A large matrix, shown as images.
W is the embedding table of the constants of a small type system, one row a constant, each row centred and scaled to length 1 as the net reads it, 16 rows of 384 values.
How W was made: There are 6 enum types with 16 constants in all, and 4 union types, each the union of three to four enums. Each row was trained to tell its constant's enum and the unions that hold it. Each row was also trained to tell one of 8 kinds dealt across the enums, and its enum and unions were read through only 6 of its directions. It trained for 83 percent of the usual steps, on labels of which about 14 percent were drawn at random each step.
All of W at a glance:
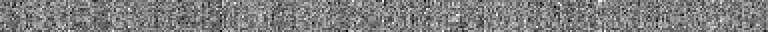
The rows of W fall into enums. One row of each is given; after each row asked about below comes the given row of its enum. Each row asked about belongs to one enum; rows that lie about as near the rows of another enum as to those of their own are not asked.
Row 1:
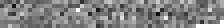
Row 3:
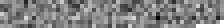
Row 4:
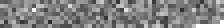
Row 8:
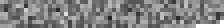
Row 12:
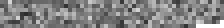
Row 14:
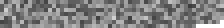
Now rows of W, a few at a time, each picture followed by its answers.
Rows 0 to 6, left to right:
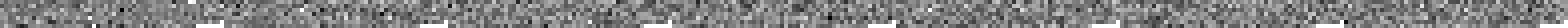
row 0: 3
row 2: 1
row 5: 4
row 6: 14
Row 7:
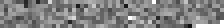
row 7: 12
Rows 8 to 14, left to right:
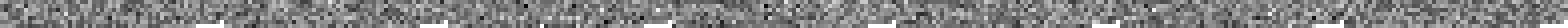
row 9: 3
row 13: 4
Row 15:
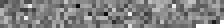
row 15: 1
